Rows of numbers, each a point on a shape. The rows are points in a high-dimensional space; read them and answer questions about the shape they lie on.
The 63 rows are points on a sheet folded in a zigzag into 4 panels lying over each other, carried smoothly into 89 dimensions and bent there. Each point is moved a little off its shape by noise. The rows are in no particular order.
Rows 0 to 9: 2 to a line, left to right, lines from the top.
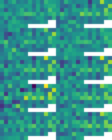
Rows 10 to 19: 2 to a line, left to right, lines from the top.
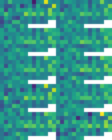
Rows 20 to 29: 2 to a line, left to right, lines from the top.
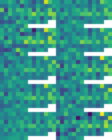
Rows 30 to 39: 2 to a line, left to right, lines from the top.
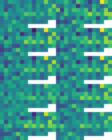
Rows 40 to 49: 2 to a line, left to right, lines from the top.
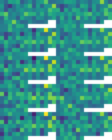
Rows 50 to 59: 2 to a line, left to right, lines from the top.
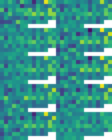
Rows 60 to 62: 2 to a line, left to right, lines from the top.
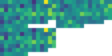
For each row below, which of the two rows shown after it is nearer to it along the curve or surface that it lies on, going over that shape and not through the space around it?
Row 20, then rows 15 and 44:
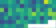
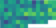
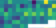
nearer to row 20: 15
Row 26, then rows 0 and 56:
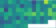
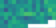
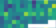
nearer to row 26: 0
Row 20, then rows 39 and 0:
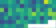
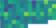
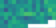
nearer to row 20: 0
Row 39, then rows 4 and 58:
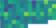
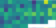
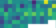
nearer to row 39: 4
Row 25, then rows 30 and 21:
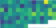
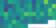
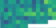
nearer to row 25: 21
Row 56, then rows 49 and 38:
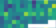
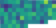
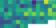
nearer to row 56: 49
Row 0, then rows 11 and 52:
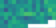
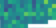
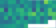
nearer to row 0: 52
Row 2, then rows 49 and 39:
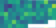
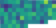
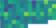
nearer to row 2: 49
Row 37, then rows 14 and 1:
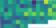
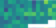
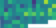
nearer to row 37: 14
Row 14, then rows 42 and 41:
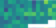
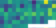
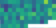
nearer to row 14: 41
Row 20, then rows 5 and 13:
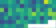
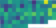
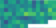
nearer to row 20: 13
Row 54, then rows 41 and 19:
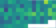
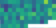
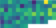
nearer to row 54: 41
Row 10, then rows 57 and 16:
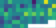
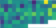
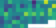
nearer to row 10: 16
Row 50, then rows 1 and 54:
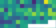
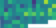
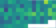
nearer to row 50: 54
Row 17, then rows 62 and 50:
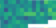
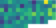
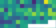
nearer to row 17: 50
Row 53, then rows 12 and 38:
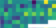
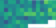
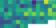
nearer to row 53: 38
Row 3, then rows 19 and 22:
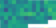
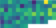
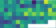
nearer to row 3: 22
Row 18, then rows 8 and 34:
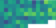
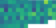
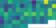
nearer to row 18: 8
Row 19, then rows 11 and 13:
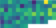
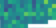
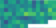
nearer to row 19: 11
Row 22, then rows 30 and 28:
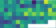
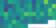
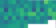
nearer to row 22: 28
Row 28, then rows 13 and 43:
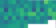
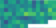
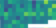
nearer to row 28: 13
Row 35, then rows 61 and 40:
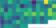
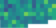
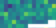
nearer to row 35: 61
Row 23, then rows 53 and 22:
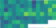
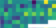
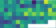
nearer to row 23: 22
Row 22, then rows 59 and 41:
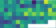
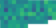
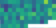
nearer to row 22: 59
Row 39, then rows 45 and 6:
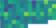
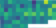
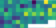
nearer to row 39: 45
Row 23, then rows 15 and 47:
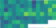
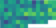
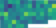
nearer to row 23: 15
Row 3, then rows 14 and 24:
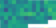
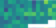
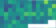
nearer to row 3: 14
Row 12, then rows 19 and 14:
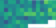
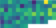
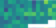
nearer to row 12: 14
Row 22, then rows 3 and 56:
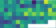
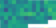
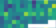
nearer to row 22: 3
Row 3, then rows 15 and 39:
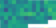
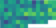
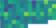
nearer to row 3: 15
